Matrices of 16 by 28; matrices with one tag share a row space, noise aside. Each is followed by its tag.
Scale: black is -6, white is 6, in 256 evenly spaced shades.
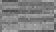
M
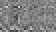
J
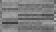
M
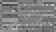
M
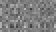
J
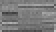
M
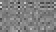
J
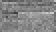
M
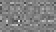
J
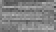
M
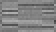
M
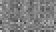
J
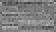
M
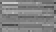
M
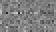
J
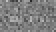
J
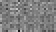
J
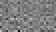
J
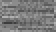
M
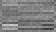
M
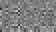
J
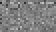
J
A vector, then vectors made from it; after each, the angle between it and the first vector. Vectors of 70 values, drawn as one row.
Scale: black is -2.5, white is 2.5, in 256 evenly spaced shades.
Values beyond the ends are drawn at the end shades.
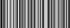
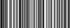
partly aligned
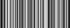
nearly parallel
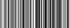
partly opposed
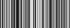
orthogonal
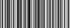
orthogonal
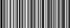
nearly parallel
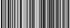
orthogonal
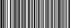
partly aligned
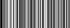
nearly parallel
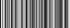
partly opposed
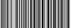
partly aligned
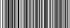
nearly opposite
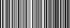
partly opposed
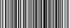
partly opposed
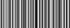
orthogonal
